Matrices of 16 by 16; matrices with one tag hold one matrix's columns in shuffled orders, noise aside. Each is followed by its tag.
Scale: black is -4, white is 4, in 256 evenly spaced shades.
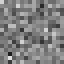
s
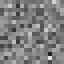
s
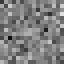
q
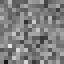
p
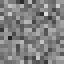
q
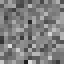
p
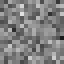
q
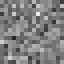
q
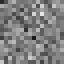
q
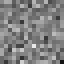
p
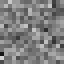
s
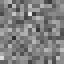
q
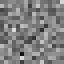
s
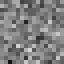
p
